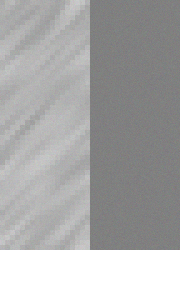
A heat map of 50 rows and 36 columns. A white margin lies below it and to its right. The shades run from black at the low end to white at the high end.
The table splits into one row of 2 panels. Panel 1,1: high, slanting up to the right, faint in contrast. Panel 1,2: middling, flat.
